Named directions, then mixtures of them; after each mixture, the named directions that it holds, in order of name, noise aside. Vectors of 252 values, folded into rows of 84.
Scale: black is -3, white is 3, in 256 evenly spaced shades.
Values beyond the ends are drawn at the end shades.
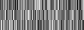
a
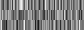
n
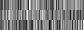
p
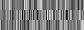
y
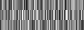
n, y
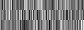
p, y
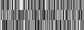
n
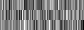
p, y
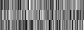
p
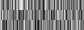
n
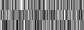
n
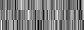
a, n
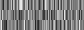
n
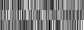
p, y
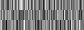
n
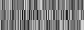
y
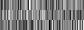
p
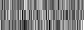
p, y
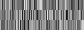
y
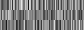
n, p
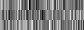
p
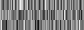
n
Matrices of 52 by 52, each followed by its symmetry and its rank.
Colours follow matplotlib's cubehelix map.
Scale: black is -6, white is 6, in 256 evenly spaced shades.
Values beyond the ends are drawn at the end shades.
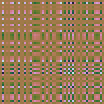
symmetric, rank one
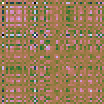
symmetric, rank three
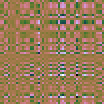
neither, rank two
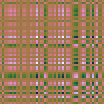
symmetric, rank one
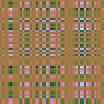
neither, rank one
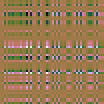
neither, rank one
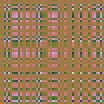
symmetric, rank one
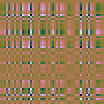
neither, rank one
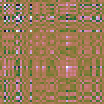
symmetric, rank three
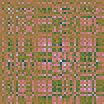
symmetric, rank three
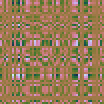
neither, rank two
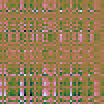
neither, rank two
